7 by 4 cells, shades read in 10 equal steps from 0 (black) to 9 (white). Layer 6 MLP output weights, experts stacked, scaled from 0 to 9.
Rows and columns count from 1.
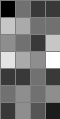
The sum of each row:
8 21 18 28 10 18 11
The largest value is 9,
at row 4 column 4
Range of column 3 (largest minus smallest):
3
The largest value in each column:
8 6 5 9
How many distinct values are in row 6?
2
